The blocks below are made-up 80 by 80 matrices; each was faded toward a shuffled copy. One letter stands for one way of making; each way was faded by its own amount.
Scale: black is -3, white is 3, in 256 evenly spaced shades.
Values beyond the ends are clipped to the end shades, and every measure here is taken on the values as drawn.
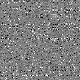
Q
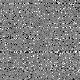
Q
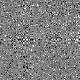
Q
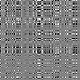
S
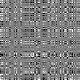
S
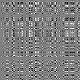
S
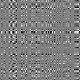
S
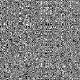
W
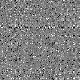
Q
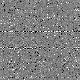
Q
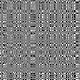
S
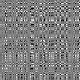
S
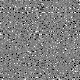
Q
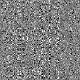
W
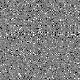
Q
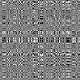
S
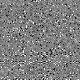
Q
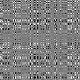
S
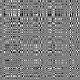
S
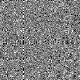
W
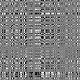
S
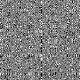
W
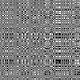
S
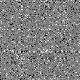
Q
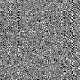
W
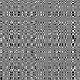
S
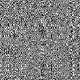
W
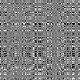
S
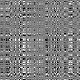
S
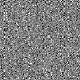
W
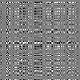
S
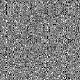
W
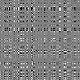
S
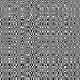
S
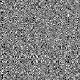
W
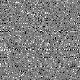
Q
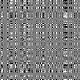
S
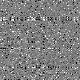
Q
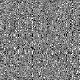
W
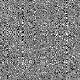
W
